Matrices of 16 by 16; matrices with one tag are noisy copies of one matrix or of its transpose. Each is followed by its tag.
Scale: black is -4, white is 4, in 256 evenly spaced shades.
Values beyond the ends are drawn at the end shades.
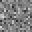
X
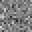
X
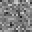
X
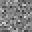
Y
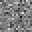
X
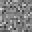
Y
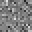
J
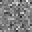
X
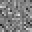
J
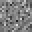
Y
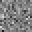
X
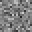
X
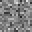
X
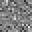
J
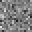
X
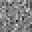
Y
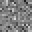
J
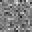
X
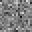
X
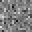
X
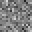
J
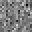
Y
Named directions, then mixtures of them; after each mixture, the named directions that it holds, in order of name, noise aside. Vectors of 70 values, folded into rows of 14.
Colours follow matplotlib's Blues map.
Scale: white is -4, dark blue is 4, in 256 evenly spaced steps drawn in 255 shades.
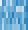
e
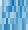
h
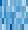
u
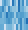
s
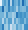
s, u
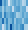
u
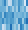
e, s, u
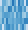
h, s, u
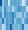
u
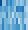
e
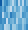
h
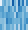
h, s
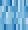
s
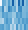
h, s, u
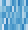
e, h, u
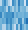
e, s, u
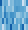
u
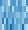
h, u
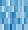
e, s, u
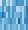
e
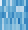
e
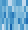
e, u
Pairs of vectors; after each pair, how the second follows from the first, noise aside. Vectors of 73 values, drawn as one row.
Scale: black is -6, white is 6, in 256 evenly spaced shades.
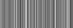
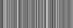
reversed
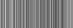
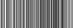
scaled up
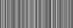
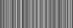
reversed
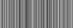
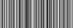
scaled up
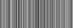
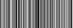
scaled up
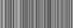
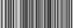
scaled up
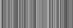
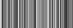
scaled up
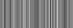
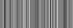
copied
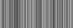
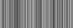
copied
